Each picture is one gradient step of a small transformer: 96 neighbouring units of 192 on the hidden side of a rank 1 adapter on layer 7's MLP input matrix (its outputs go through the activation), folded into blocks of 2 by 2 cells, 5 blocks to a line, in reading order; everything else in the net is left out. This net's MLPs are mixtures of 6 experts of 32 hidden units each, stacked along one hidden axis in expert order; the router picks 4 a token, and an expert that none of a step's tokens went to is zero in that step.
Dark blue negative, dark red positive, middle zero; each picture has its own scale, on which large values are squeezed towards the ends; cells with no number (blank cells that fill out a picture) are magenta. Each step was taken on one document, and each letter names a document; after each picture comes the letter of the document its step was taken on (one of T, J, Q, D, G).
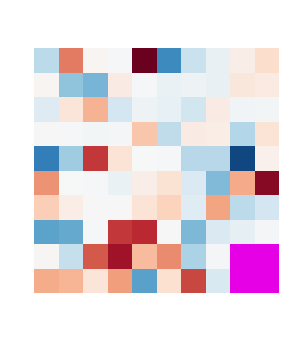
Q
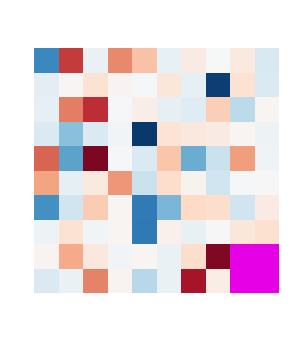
Q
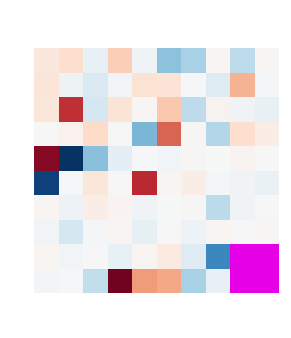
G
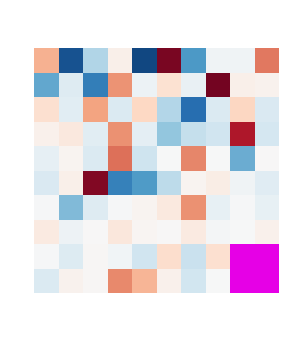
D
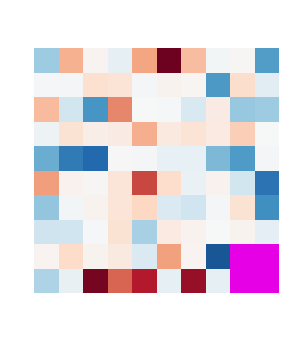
Q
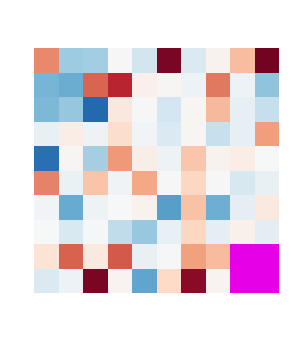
D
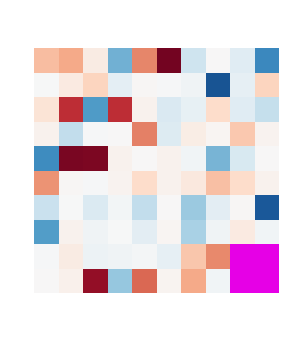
Q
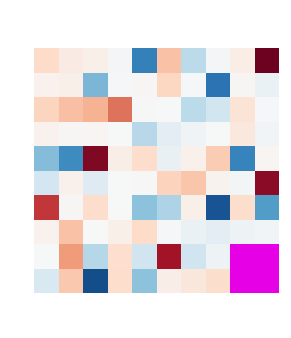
Q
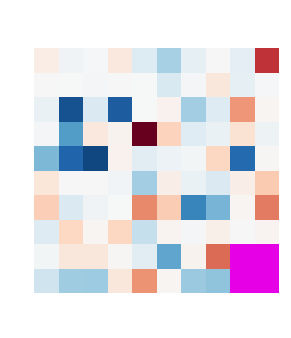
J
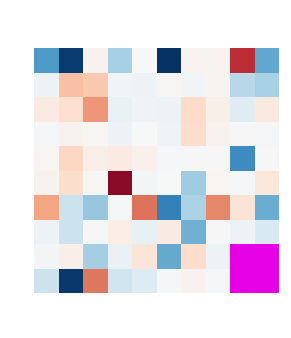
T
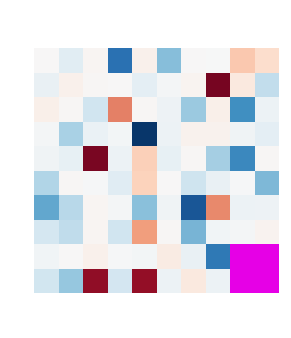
J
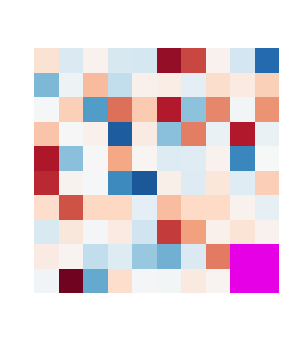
T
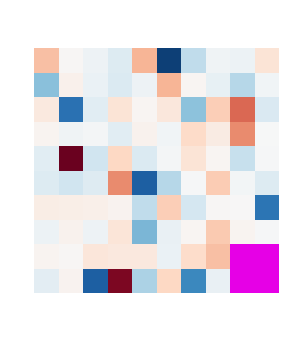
G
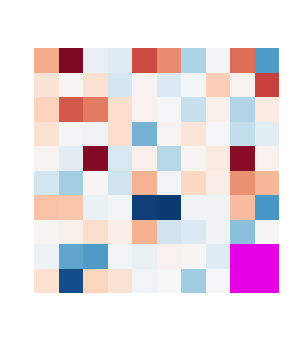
T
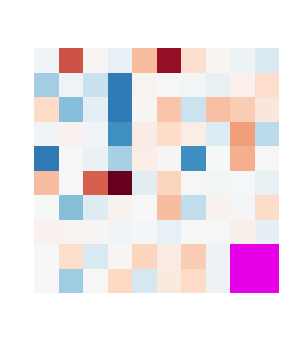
D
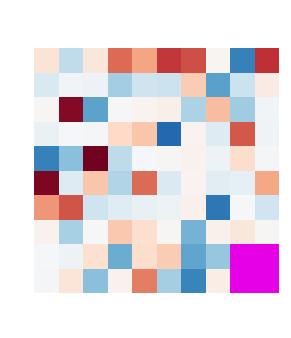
G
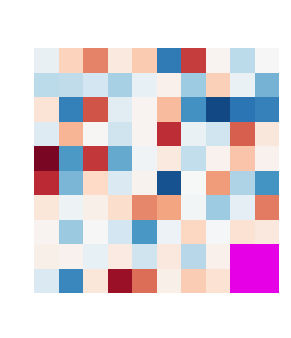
G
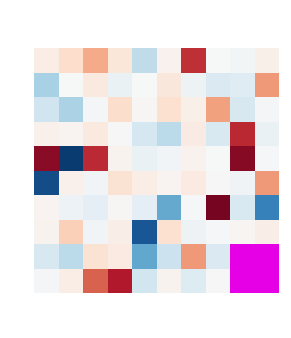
G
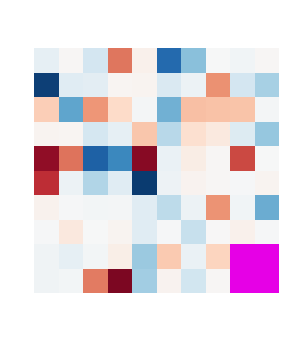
G
